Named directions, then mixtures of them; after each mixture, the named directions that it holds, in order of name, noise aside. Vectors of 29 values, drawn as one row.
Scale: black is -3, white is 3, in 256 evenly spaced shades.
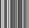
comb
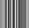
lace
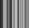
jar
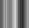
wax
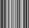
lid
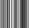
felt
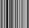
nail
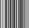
comb, lace, lid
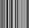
lace, nail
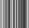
felt, lace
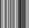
comb, lace, wax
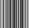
lid, nail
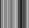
comb, wax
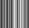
jar, lid, nail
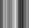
wax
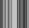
lid, wax
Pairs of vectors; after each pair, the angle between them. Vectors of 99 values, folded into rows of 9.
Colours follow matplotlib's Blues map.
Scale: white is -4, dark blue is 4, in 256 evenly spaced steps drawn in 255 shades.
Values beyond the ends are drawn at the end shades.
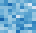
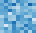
orthogonal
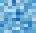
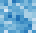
partly aligned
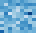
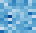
partly aligned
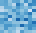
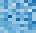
nearly parallel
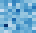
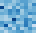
partly aligned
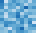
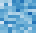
orthogonal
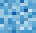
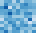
orthogonal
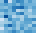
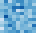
nearly parallel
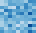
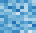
partly opposed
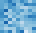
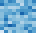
orthogonal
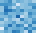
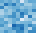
orthogonal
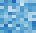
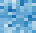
nearly opposite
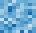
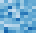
orthogonal
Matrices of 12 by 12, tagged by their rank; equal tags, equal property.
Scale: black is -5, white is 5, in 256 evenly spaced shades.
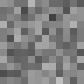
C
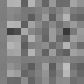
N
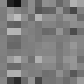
N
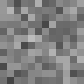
C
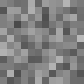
C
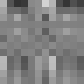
N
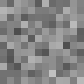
C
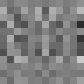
N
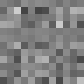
N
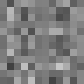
N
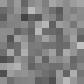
C
